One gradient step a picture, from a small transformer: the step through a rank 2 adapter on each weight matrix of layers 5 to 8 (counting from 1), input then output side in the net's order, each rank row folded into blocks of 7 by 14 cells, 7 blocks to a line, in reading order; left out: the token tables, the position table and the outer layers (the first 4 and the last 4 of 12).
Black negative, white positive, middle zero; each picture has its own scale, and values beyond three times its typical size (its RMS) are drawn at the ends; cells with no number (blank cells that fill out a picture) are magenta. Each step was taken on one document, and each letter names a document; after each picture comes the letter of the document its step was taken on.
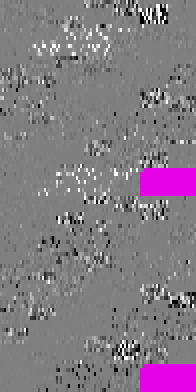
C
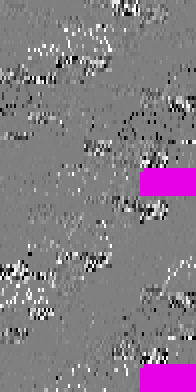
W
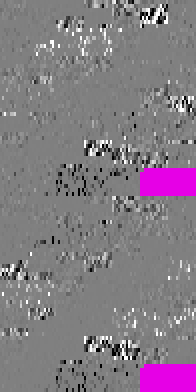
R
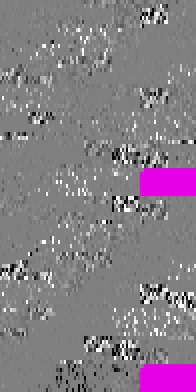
R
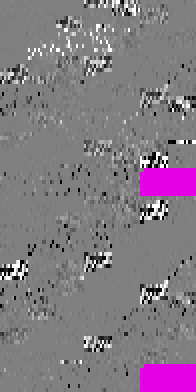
W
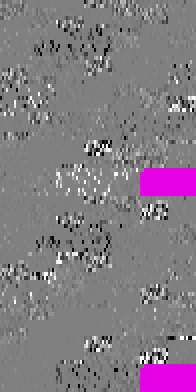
C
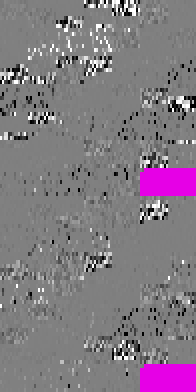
W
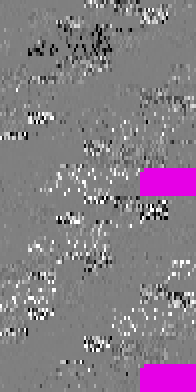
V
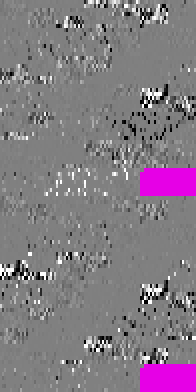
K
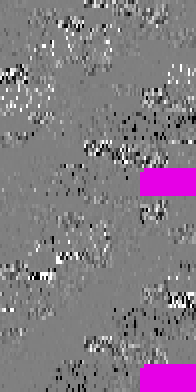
R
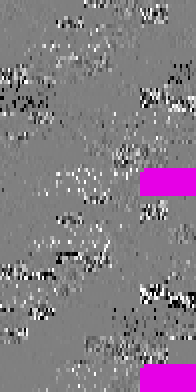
C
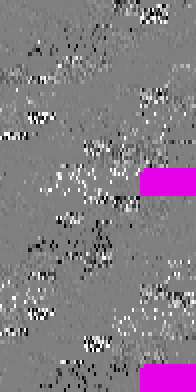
V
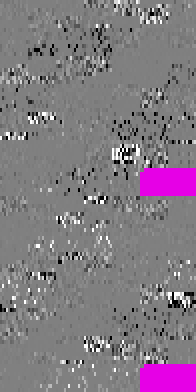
V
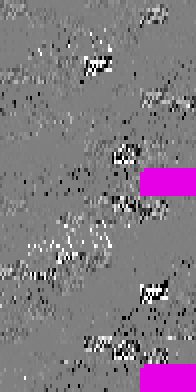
W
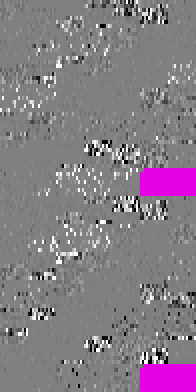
C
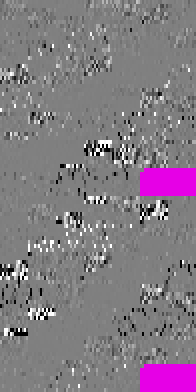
K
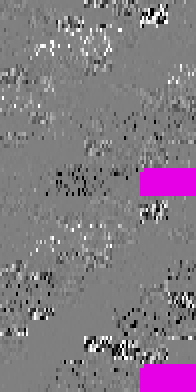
R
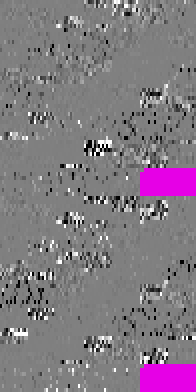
K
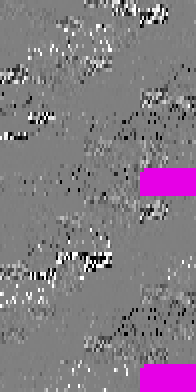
W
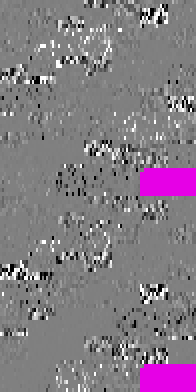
R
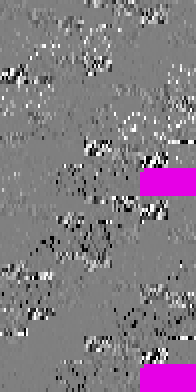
R
